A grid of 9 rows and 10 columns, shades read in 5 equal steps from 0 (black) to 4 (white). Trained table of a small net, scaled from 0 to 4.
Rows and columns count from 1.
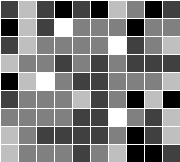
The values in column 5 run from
1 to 3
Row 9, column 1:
3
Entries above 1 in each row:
3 7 8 5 7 6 7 4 6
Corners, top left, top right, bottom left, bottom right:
1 1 3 1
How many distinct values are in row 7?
4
